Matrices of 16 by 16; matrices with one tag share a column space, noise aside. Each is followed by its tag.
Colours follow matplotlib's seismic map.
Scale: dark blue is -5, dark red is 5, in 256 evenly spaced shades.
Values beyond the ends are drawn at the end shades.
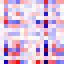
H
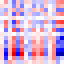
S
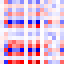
H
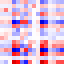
H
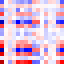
H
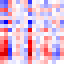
S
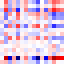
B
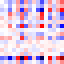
B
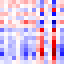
S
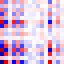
H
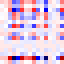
B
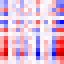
S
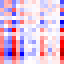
S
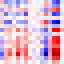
S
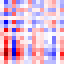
S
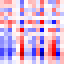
S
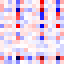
B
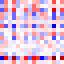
B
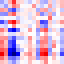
S
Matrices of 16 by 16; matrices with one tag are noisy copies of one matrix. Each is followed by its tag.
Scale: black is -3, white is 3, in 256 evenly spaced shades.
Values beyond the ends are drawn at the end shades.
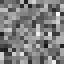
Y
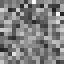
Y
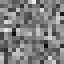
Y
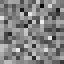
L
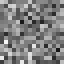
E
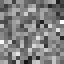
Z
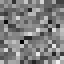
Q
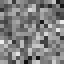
Z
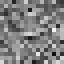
Q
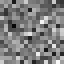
Q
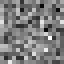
L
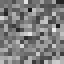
Q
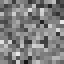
Z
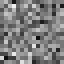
E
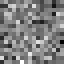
E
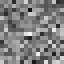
Q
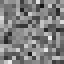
L
